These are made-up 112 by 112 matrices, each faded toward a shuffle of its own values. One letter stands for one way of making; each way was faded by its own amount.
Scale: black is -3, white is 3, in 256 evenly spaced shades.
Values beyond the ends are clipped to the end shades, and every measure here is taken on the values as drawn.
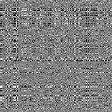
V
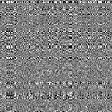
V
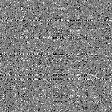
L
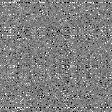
L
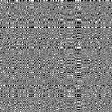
V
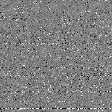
L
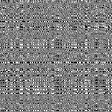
V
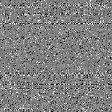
L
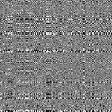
V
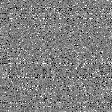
L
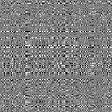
V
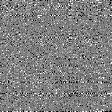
L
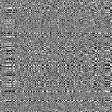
V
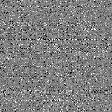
L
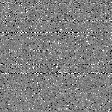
L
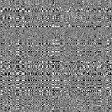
V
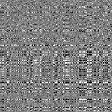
V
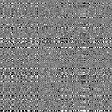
V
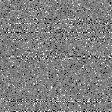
L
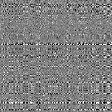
V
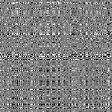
V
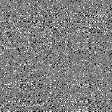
L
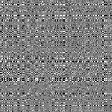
V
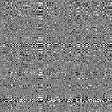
V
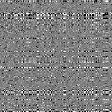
V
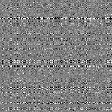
V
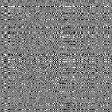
V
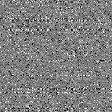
L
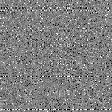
L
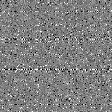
L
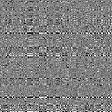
V
